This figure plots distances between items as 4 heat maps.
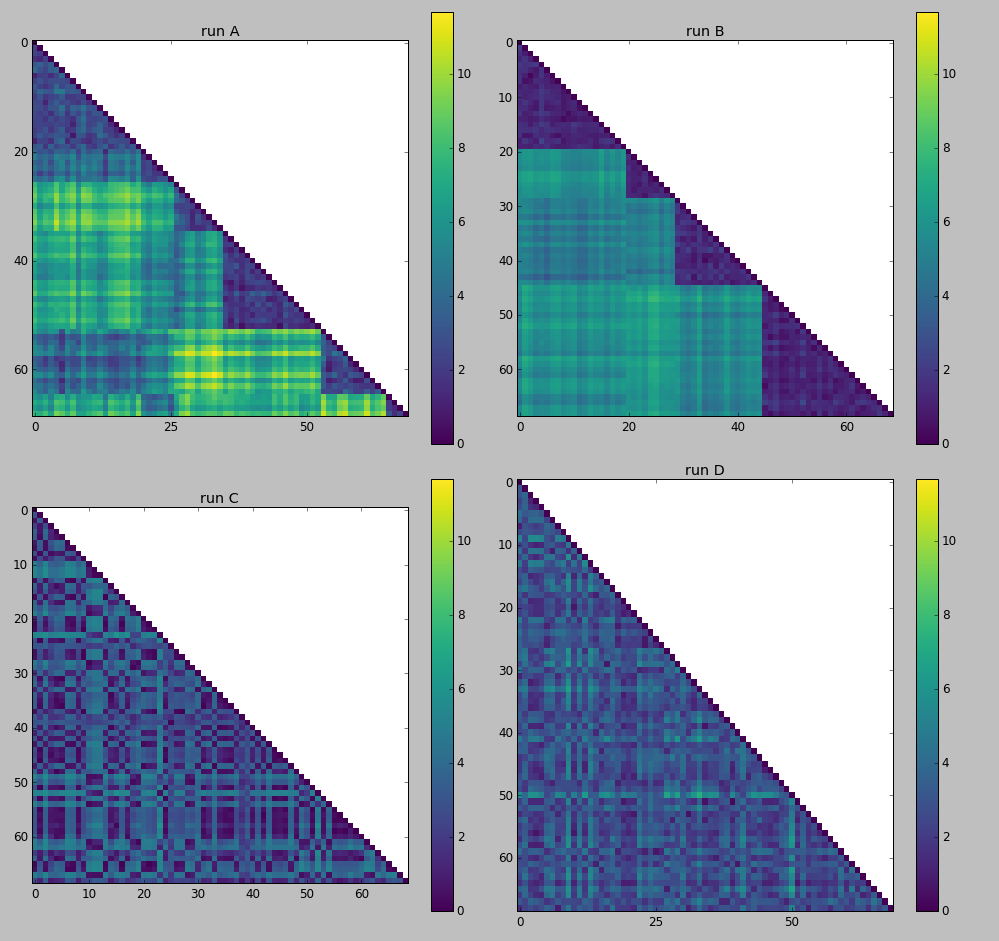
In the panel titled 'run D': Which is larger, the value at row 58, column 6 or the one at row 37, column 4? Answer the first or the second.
the first
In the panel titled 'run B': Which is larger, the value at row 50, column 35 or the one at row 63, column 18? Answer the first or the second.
the second
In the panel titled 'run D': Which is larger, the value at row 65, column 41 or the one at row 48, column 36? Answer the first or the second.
the first
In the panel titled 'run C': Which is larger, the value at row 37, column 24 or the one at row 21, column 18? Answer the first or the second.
the second
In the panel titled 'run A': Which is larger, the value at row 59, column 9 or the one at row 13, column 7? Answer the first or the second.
the first
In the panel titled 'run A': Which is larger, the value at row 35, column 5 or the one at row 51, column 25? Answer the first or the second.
the first
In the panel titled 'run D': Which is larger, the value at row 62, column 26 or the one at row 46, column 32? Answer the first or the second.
the first
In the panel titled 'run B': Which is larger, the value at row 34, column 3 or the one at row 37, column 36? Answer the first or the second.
the first
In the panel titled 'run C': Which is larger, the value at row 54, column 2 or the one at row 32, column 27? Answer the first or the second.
the first
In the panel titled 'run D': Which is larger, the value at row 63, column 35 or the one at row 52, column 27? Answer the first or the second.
the second
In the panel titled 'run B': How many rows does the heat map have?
69
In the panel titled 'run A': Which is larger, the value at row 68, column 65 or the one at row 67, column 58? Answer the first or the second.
the second
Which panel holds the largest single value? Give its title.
run A
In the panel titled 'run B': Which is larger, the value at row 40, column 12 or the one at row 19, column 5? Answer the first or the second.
the first
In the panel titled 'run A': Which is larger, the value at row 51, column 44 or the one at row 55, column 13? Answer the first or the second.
the second
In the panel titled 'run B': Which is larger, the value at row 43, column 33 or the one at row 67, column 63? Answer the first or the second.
the first
